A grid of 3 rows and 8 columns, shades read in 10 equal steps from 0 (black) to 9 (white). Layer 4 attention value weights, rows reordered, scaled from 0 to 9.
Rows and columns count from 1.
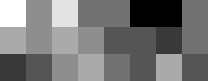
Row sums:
34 34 32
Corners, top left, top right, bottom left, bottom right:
9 4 2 3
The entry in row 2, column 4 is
5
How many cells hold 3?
5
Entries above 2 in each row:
6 7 7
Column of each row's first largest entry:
1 1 4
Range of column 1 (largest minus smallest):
7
